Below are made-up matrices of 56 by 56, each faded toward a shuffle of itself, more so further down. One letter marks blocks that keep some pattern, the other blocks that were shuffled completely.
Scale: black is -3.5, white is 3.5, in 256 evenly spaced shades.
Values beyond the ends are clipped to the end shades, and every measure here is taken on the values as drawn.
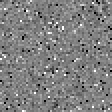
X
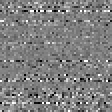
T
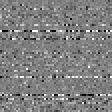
T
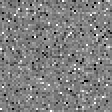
X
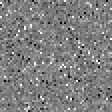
X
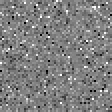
X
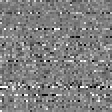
T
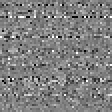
T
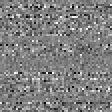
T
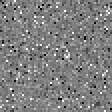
X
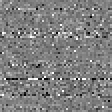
T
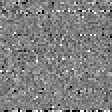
T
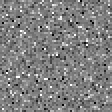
X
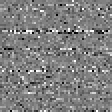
T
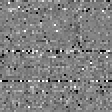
T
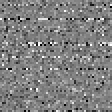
T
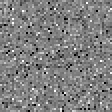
X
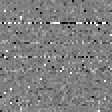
T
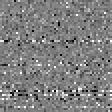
T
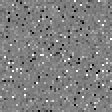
X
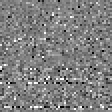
T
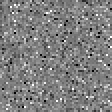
X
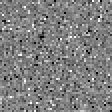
X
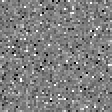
X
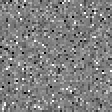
X
